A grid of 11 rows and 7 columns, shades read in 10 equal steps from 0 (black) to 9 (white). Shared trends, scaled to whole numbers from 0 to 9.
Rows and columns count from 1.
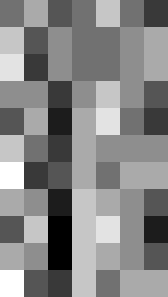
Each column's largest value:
9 7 5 7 8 6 6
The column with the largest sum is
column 1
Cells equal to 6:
15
